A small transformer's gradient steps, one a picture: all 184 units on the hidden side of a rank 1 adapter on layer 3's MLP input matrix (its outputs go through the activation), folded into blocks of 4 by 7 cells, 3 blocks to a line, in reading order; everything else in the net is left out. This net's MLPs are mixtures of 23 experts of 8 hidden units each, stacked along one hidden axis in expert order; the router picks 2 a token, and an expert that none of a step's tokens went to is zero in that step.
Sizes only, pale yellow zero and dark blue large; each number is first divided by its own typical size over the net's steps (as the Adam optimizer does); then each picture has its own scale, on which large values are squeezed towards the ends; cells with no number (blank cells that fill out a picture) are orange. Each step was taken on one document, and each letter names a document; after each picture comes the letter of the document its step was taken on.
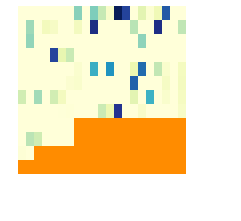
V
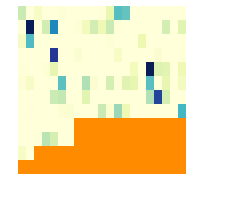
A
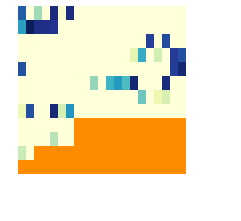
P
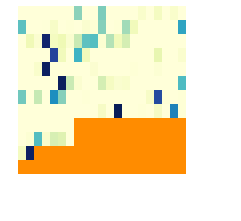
V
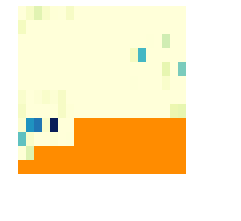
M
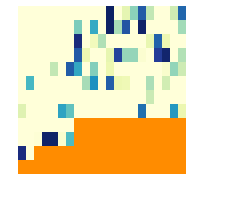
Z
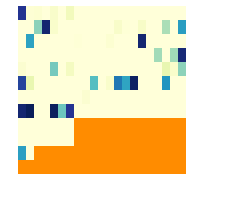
P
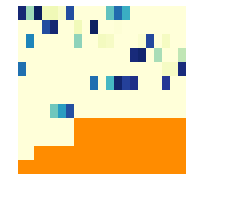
P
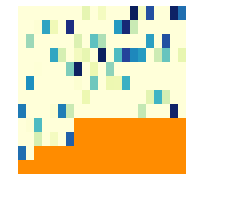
Z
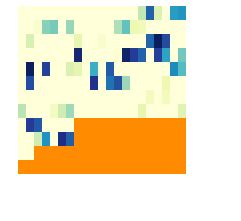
Z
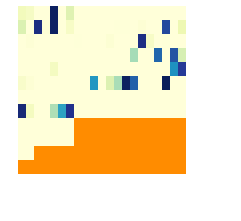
P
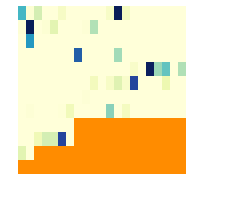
A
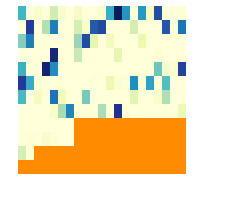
A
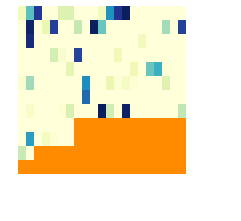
A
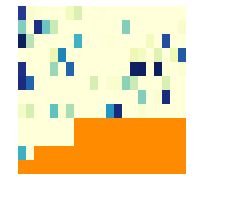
P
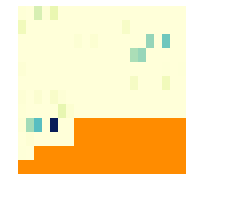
M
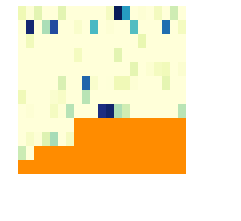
A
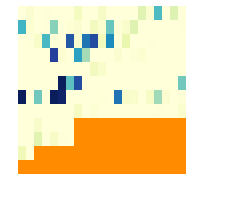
V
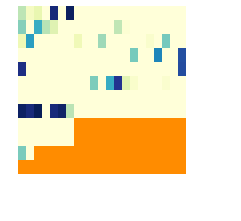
P
